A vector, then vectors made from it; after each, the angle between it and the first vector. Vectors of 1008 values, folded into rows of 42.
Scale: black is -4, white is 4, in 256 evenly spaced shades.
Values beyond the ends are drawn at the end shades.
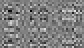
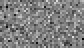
orthogonal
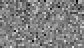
orthogonal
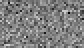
partly aligned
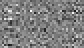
nearly opposite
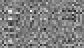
nearly opposite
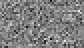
partly aligned
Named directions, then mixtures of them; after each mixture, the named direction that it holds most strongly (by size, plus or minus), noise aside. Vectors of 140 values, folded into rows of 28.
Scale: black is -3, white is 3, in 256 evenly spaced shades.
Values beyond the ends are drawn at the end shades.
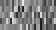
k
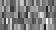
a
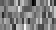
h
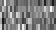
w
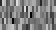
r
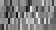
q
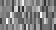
k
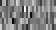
r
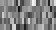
h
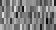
k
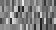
k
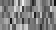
h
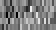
q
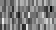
w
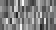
k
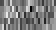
q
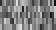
h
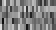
r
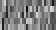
w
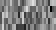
h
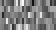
h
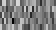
r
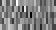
r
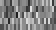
q
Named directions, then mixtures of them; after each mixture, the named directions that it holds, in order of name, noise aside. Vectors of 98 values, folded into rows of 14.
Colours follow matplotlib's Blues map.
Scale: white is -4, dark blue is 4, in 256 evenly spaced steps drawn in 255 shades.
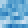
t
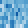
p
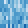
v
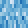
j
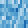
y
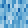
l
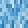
j, p, y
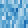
y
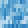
l, t, v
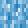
l, p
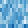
p, t, v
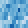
l, p, t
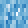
j, l, p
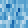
l, p, t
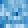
p, t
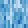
l, v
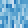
j, p, y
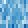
p, t, v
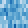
j, l, t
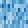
l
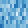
j, l, y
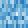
j, t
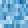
j, l, t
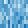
v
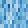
l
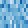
j, l, y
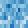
l, p, t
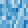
y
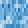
l, t
